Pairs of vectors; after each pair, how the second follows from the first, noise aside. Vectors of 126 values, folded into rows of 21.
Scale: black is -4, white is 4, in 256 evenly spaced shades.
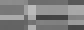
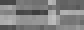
reversed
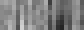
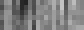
reversed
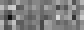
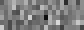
shuffled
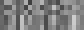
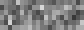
shuffled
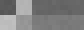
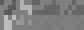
partly zeroed
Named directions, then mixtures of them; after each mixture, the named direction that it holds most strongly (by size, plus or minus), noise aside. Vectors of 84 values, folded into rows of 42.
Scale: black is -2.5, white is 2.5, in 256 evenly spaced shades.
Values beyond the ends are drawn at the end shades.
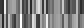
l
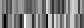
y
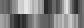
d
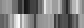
d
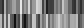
l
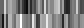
l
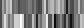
y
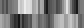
d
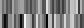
y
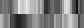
d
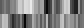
d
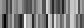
y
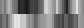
d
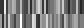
l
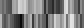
d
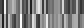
l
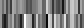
y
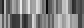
d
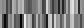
y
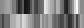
d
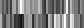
y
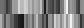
d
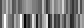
y
